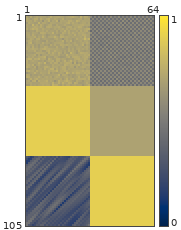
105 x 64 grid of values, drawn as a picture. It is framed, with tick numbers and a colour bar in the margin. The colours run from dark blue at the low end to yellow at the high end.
It is made of 3 by 2 panels. Panel 1,1: high, fine-grained, faint in contrast. Panel 1,2: middling, checkered. Panel 2,1: very high, flat. Panel 2,2: high, flat. Panel 3,1: low, slanting up to the right. Panel 3,2: very high, flat.
